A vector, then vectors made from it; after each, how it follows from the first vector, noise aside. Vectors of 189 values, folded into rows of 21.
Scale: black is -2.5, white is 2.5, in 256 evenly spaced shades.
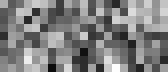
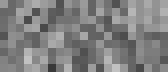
shrunk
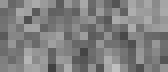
shrunk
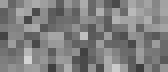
shrunk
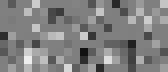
partly zeroed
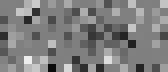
partly zeroed
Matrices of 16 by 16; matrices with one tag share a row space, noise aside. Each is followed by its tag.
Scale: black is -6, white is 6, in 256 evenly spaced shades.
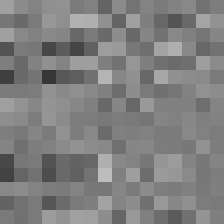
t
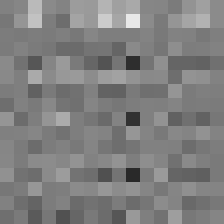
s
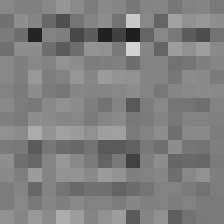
s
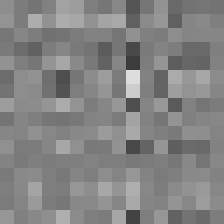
s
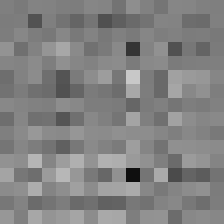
s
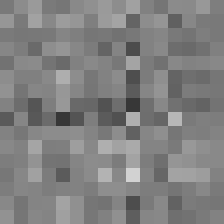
s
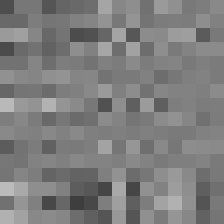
t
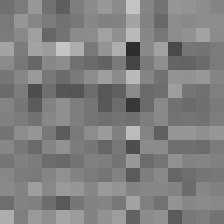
s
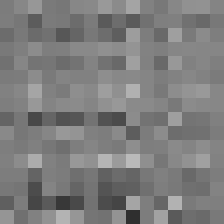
s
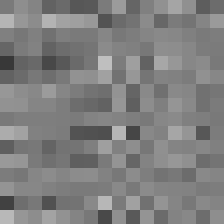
t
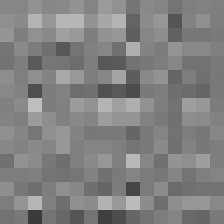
s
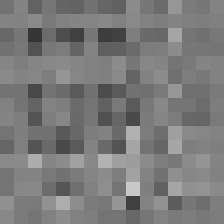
s
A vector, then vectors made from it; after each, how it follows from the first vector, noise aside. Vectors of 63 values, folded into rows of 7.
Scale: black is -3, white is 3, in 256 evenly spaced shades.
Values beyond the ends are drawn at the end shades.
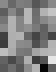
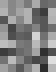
sign-scrambled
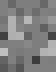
partly zeroed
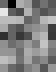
reversed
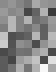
sign-scrambled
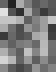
reversed
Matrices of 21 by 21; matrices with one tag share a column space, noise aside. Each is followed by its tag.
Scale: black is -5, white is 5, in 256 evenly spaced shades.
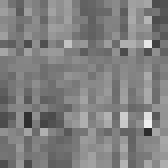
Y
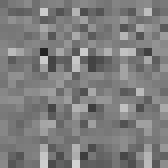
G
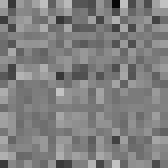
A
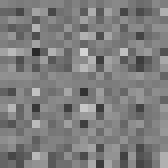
G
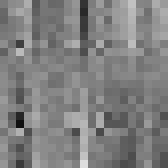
Y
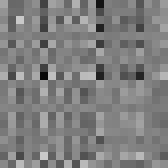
A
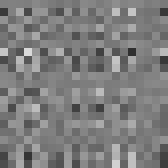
G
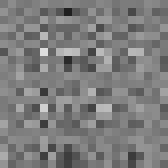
G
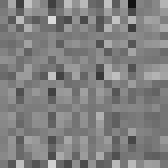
A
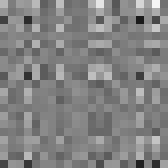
A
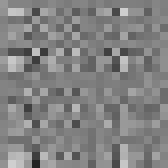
G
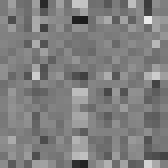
A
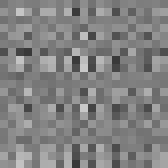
G
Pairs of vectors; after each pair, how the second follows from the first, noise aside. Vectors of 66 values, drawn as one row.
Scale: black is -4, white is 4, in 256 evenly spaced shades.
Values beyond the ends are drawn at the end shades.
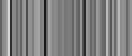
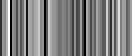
scaled up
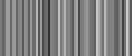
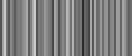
reversed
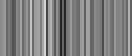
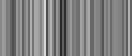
copied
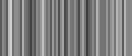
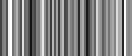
scaled up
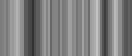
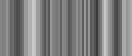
negated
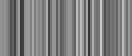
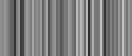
copied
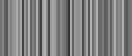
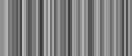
sign-scrambled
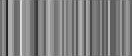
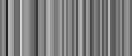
copied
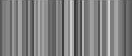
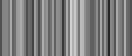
sign-scrambled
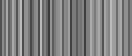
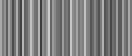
negated
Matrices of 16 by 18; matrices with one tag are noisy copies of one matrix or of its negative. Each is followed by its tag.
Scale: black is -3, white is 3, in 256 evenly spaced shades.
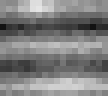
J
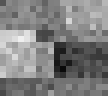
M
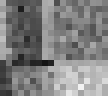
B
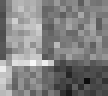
B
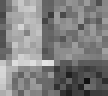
B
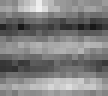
J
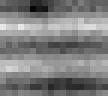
J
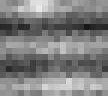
J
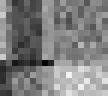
B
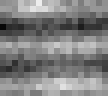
J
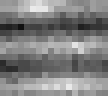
J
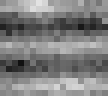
J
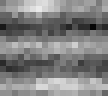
J
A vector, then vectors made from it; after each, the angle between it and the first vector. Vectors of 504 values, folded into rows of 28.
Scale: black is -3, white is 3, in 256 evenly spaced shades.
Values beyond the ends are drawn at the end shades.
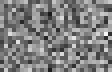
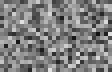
nearly opposite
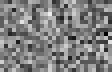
nearly opposite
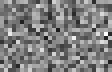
nearly parallel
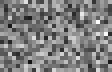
partly aligned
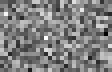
partly opposed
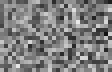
nearly opposite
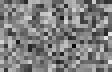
nearly opposite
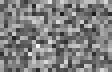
orthogonal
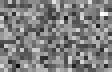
partly aligned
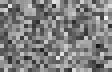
orthogonal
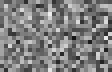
nearly opposite
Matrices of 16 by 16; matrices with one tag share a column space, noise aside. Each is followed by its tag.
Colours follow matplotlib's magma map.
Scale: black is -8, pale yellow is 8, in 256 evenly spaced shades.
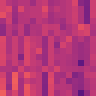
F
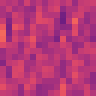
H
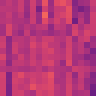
F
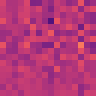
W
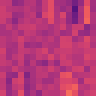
F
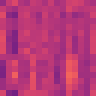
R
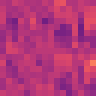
H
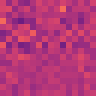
W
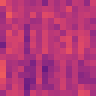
R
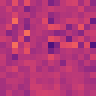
W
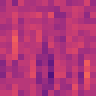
R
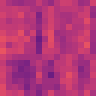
R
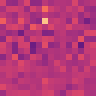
W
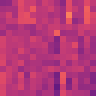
F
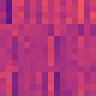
F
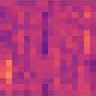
R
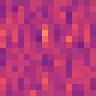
H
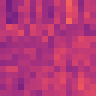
F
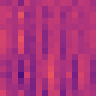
R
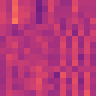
F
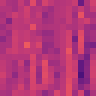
R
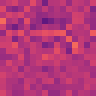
W
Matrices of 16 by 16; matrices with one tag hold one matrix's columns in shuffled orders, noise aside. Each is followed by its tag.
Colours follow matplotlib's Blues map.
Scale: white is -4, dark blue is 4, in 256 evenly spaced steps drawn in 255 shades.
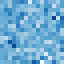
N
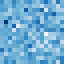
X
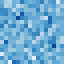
N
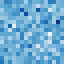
X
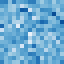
X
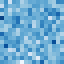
N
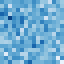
N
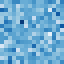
X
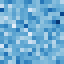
X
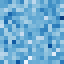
N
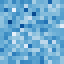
X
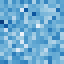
X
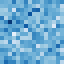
X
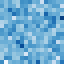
N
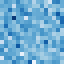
N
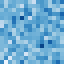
N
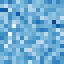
X
